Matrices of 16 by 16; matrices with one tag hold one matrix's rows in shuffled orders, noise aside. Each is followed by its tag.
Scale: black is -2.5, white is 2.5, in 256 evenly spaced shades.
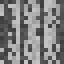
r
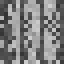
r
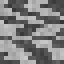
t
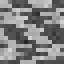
t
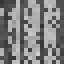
r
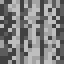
r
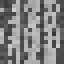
r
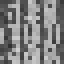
r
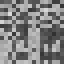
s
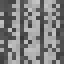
r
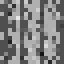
r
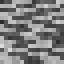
t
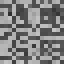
s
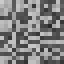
s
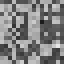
s
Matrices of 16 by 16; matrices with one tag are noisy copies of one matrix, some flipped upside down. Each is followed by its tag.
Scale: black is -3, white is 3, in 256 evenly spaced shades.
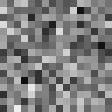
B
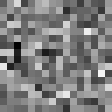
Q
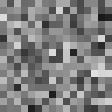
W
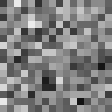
B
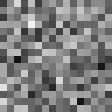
B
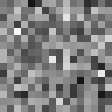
W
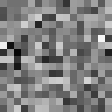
Q
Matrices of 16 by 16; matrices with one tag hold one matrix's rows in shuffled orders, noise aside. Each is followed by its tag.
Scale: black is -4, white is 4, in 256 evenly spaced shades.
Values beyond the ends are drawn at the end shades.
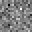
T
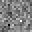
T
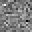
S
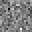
T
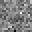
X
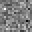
S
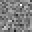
X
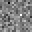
T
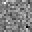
S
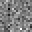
T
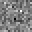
X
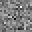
X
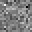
S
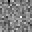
T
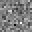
X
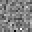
X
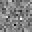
X
